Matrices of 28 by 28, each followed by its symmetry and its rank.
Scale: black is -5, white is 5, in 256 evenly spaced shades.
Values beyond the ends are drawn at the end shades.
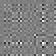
symmetric, rank two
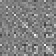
symmetric, rank five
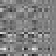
neither, rank two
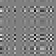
neither, rank one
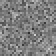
symmetric, full rank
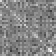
symmetric, rank five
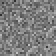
symmetric, full rank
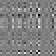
neither, rank two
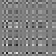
neither, rank one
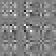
symmetric, rank two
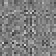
neither, rank five
